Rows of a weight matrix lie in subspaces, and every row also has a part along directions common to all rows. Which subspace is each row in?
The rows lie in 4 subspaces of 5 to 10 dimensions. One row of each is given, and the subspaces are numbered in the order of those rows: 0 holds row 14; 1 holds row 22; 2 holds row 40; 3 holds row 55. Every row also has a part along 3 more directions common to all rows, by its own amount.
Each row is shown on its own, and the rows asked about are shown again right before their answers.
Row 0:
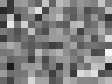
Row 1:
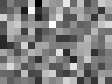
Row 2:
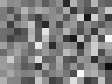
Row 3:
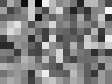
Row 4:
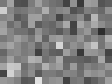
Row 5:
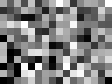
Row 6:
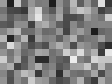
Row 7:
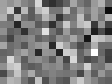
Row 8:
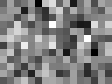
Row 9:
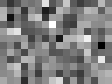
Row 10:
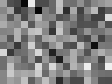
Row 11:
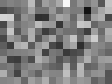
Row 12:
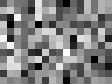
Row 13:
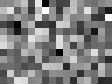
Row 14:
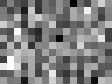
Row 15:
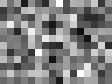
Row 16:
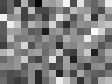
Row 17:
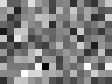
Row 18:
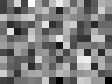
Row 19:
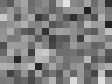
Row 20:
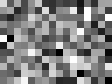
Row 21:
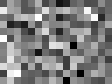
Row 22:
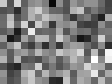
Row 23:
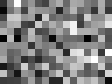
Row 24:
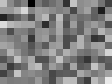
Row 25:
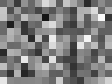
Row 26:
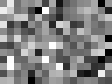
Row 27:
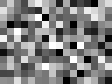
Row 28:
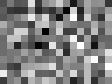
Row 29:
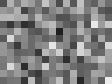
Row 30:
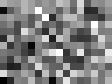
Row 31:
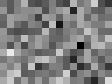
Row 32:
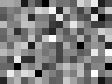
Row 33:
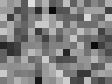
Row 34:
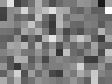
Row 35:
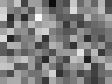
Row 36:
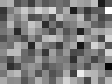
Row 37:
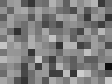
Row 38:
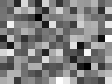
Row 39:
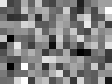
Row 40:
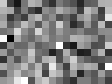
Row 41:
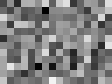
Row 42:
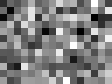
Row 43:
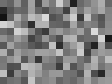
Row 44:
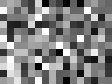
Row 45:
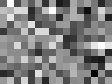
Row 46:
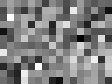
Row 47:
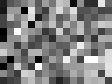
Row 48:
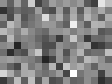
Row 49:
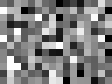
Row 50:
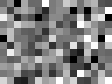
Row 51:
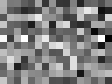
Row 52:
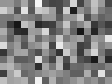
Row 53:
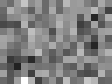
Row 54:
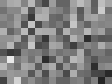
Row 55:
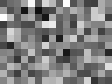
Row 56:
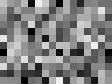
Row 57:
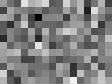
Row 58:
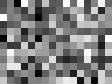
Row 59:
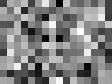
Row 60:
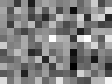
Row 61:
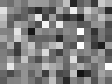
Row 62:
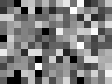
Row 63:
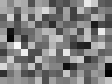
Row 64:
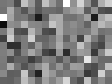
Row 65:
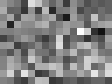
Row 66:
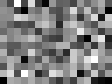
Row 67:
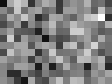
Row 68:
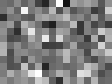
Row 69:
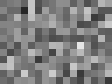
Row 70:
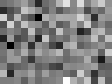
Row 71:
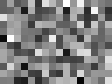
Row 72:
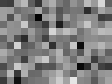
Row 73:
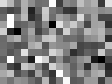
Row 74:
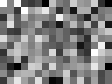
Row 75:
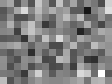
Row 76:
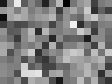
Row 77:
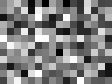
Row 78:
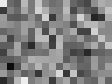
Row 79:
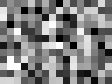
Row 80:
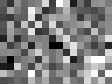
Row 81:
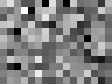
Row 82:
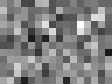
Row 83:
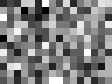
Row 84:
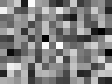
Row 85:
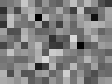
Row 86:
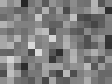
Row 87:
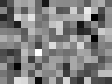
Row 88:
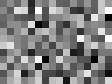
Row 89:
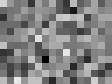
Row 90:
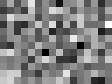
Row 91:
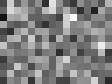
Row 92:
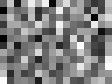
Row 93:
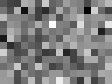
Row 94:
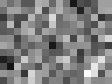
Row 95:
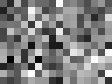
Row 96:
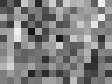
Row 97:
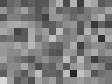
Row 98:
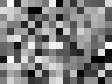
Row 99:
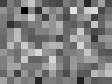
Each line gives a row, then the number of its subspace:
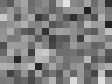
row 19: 3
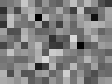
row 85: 3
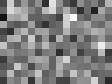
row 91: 1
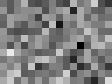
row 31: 3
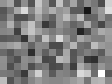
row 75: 3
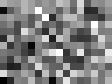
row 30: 2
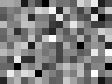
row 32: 3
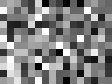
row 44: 0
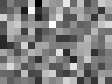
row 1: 0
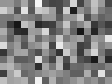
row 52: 0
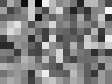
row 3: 0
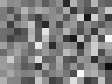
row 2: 0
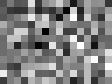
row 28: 0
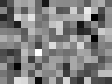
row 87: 0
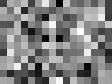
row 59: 2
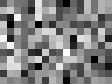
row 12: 3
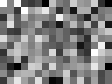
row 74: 3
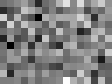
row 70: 0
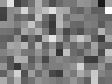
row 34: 3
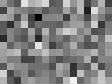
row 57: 0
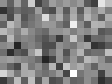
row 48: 1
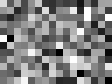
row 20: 2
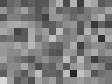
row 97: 2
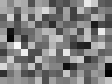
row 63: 1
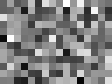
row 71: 2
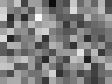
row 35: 1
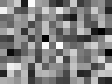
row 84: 0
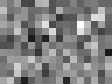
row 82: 0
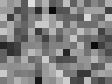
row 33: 1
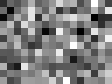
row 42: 0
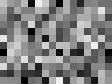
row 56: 2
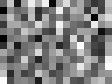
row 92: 3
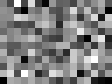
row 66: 3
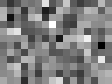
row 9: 1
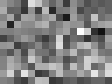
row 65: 0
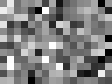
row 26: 1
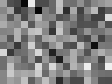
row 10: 2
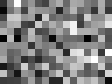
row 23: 2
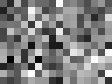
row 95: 1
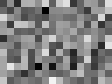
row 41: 3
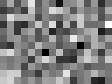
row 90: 3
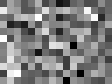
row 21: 3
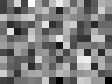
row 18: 3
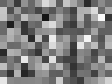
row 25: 3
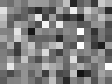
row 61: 3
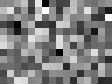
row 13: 0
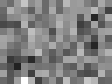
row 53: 0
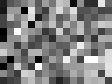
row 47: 1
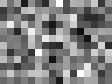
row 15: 2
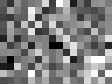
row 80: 1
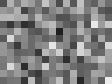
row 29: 2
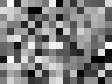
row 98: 1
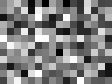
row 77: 0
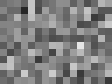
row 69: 0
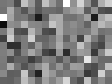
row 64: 0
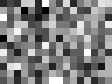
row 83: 3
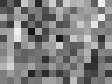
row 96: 1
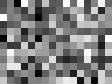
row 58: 0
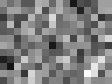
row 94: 1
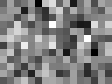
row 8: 0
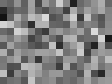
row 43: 0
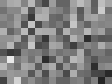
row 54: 1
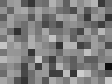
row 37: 2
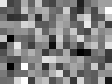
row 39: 2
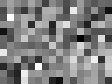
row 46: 1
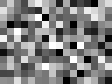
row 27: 3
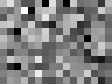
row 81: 1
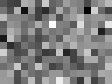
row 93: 3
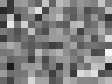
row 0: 1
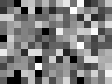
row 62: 0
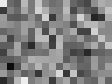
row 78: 2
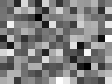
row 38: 3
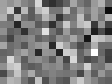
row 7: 0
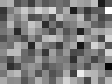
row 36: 3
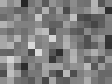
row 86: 2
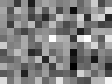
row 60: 3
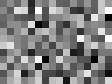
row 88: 1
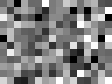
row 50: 0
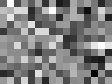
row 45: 1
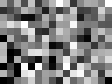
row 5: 3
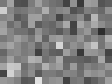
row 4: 0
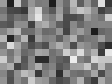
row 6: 1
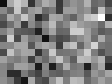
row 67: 2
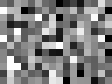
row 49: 3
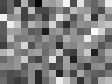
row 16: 0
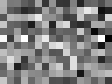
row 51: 1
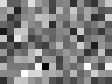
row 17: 2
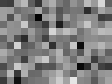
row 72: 3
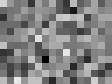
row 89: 3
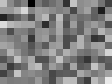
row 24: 3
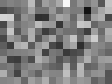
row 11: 3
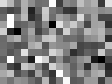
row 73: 1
